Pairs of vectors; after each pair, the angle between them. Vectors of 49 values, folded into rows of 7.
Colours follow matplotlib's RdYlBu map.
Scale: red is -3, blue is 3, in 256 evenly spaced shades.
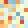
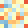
partly opposed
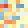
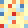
partly aligned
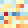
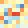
nearly opposite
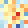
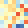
nearly parallel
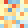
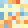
partly opposed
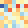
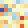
orthogonal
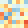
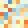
nearly parallel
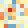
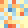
nearly opposite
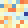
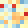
nearly opposite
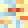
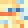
nearly opposite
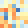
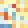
nearly opposite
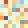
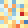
orthogonal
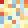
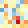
orthogonal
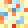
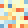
orthogonal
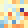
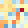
nearly opposite
